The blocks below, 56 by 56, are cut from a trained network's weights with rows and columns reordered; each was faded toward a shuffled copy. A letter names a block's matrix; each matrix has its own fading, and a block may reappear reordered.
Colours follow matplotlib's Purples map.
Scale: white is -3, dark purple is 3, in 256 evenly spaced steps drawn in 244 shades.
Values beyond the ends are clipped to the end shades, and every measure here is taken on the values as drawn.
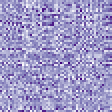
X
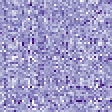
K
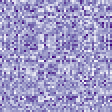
X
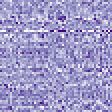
X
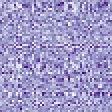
X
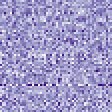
X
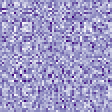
K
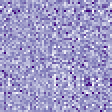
K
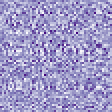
X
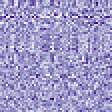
X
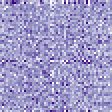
K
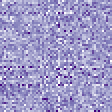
K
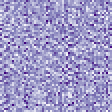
K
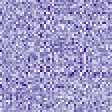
K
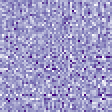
K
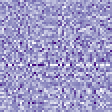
X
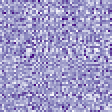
X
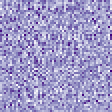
K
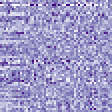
X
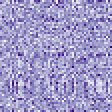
K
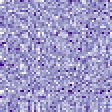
K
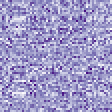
X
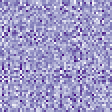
K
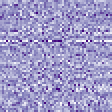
X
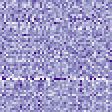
X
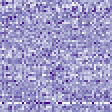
X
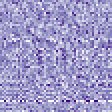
X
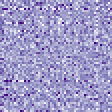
K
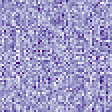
K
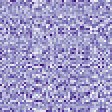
X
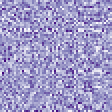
X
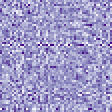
X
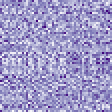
X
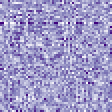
X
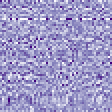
X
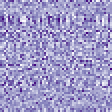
X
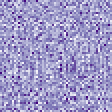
K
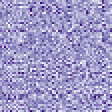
K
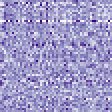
X
